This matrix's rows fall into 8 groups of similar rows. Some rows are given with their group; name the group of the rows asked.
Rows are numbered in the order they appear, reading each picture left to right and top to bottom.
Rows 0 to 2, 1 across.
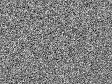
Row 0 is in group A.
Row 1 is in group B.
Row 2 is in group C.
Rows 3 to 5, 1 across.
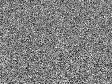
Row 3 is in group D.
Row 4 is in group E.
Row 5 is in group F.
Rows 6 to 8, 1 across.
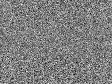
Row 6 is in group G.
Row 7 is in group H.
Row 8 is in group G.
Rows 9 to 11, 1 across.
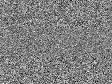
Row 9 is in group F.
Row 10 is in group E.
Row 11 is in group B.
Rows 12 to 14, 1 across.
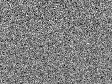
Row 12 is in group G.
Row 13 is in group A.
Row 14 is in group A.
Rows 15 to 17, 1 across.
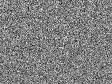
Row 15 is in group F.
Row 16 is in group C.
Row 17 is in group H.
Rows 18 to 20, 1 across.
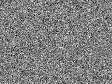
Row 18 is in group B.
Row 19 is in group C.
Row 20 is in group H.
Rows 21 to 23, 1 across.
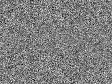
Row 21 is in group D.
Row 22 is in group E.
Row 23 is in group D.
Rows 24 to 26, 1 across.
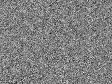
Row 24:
B
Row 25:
B
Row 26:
C
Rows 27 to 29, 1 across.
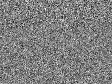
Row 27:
C
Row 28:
B
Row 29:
D
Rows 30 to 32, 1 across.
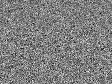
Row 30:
D
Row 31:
A
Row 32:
D
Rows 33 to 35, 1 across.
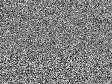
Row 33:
H
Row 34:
E
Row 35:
F
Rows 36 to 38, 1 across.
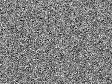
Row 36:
A
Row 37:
E
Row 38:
E
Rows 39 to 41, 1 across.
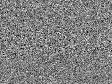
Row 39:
A
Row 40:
A
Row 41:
G
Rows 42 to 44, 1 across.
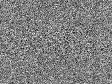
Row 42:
G
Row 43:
A
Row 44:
G
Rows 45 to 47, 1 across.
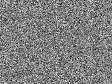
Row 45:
F
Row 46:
G
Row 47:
F
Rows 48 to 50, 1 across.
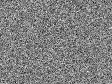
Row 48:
B
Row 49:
G
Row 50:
A
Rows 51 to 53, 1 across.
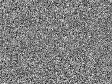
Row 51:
C
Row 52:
C
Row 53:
F
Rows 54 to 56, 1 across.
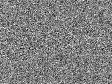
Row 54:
E
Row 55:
A
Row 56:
G
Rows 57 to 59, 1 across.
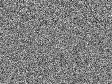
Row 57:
H
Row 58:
E
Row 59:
G
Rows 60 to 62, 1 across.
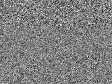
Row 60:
H
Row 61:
H
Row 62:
B
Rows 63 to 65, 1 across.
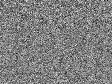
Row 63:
H
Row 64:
E
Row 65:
F
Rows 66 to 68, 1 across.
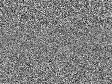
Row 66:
H
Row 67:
H
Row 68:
E
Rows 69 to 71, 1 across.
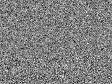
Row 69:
A
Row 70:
A
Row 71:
C
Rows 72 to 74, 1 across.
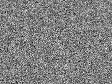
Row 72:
A
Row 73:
D
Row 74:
C
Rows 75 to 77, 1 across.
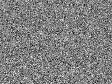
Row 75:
C
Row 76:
C
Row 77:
B
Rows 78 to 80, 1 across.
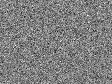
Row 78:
A
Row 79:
B
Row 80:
H
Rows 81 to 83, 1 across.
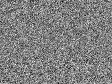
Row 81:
D
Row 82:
B
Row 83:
A
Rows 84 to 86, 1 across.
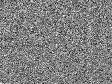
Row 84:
B
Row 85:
F
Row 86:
E
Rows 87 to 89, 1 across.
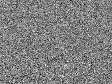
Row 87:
F
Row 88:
E
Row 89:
C
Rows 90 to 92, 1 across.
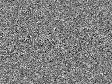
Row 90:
E
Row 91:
E
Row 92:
B
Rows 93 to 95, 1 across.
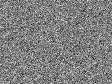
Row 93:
E
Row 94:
D
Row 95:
B
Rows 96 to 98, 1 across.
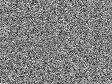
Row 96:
F
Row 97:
F
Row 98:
A
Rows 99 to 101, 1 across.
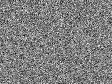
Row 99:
D
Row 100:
A
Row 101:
H
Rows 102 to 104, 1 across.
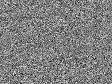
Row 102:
F
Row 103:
G
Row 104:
B
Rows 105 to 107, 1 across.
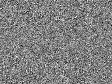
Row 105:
E
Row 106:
B
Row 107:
C
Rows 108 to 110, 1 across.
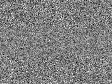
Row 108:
D
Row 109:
A
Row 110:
G
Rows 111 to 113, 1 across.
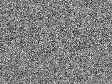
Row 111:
A
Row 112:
D
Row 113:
F
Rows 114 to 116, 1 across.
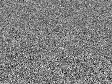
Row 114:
H
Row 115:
C
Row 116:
D
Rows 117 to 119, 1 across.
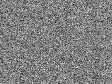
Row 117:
A
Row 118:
H
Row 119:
H
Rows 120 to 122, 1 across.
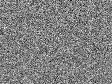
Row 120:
F
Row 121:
H
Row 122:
B
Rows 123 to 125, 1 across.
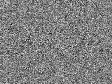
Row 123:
F
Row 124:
E
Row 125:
E
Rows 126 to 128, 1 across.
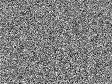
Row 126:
E
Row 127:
B
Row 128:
F
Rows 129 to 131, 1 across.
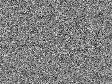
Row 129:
E
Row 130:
F
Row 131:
H
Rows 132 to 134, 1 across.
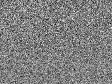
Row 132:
B
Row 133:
G
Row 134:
A
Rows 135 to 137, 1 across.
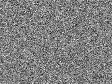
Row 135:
E
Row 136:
B
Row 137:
H
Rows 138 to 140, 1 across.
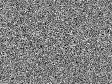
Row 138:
E
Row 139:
A
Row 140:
G
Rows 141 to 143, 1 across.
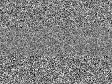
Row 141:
A
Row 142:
A
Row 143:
D
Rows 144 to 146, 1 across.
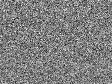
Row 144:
C
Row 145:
H
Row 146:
A
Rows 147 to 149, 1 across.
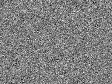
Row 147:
B
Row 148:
E
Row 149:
C
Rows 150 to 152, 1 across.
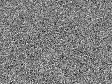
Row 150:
B
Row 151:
G
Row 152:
D
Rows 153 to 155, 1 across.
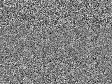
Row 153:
H
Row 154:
B
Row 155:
B
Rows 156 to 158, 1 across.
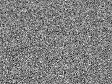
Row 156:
A
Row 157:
C
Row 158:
C
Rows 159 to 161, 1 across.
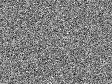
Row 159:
E
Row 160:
C
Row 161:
G
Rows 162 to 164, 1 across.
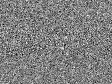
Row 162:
A
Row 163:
C
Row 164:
B
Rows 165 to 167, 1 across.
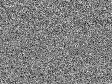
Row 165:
H
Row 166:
C
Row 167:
A
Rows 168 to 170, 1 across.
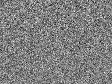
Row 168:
B
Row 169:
D
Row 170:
D
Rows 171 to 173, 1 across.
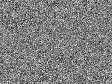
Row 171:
C
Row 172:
E
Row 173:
H
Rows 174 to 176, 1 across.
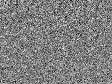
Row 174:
F
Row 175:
B
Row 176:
A
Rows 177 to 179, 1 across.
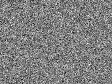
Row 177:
D
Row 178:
A
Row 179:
C
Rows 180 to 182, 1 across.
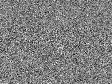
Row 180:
E
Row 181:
D
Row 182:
G
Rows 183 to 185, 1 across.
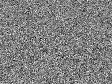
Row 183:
E
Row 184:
H
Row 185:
D
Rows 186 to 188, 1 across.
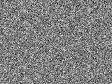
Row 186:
B
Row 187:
H
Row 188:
B
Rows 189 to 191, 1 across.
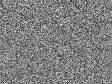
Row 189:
H
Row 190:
H
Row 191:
F
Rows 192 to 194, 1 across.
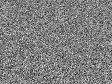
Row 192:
E
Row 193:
H
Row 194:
D
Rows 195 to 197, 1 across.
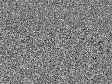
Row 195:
C
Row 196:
E
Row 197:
B
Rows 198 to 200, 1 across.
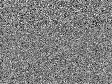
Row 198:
H
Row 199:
H
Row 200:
G
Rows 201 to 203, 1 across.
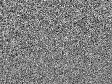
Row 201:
H
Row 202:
C
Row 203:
C
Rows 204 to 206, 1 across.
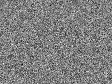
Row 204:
B
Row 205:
G
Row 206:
D
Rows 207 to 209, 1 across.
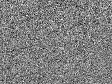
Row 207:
G
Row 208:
C
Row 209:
C
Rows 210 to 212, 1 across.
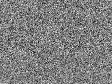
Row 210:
G
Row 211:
D
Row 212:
G
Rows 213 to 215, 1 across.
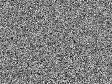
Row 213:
E
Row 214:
A
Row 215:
F
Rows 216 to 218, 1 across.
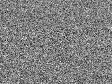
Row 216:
A
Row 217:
A
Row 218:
H
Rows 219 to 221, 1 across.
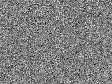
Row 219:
E
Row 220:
E
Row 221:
D
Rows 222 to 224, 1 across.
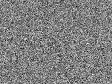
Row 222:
G
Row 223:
A
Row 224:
F
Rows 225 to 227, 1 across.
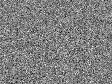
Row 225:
H
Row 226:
F
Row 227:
C
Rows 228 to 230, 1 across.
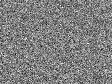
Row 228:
H
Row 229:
A
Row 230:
H
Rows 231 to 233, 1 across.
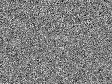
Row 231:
D
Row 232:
C
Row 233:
E
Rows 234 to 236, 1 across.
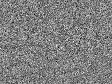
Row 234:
G
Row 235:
F
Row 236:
C
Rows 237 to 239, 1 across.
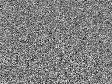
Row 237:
E
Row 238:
E
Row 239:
F
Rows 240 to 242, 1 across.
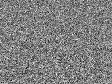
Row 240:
E
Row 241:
H
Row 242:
F
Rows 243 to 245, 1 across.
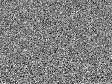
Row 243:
B
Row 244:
B
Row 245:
A
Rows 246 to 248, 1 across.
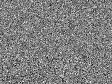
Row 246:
B
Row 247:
H
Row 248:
C
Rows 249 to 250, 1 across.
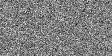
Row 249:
E
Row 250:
H
